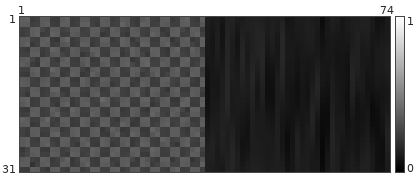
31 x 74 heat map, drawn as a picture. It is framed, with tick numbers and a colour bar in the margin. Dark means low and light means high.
The table splits into one row of 2 panels. Panel 1,1: low, checkered. Panel 1,2: very low, streaked downward, faint in contrast.
